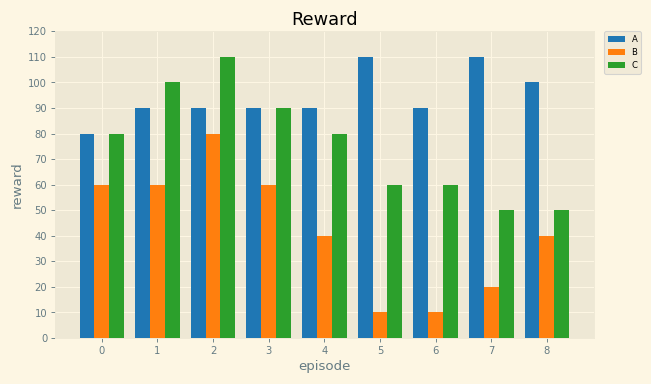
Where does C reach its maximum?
2
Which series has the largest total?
A
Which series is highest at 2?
C
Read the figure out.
Title: Reward
x-axis: episode, ticks 0 1 2 3 4 5 6 7 8
y-axis: reward, ticks 0 10 20 30 40 50 60 70 80 90 100 110 120
Legend: A, B, C
Values:
A: 80 90 90 90 90 110 90 110 100
B: 60 60 80 60 40 10 10 20 40
C: 80 100 110 90 80 60 60 50 50
